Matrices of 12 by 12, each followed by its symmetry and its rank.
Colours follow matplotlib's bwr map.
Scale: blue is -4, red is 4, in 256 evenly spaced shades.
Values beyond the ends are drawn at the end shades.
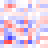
neither, rank two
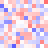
neither, full rank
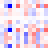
neither, rank two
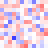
neither, full rank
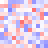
neither, full rank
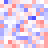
neither, full rank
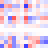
neither, rank two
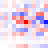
neither, rank two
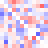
antisymmetric, full rank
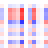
neither, rank one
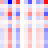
neither, rank one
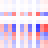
neither, rank one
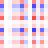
neither, rank one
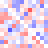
antisymmetric, full rank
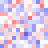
neither, full rank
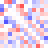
antisymmetric, full rank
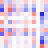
neither, rank two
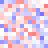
neither, full rank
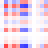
neither, rank one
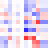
neither, rank two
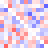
antisymmetric, full rank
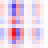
neither, rank one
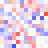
antisymmetric, full rank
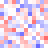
antisymmetric, full rank
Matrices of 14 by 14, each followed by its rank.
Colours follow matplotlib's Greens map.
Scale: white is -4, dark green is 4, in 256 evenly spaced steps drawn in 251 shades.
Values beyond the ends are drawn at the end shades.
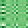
one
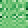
two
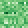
three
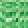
two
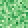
full rank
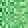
three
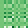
one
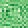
three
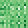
two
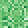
three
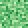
full rank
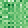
two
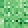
three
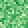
full rank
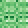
two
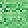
three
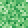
full rank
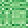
two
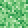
full rank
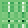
one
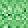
three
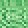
two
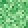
full rank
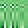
one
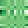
one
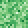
full rank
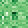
two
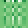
one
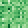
three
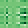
one
